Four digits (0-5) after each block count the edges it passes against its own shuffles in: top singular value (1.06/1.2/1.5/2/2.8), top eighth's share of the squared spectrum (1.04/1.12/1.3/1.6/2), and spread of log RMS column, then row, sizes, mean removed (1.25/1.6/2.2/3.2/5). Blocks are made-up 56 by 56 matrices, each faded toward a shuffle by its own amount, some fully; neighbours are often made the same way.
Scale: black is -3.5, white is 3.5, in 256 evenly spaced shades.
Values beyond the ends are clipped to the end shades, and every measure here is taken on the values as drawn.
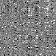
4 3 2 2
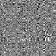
4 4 2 2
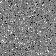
1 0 0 0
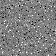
1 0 0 0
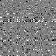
4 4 2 2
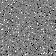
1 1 0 0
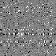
4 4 2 2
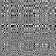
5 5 3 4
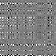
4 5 3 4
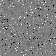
1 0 0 0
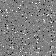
2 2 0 0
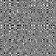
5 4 3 3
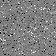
2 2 0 0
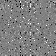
3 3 1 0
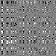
5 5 3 3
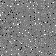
2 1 0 0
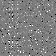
3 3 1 0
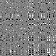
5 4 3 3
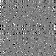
4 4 2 2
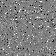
2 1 0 0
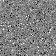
1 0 0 0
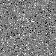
0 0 0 0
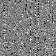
2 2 2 0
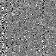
2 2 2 0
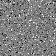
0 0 0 0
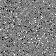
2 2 0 0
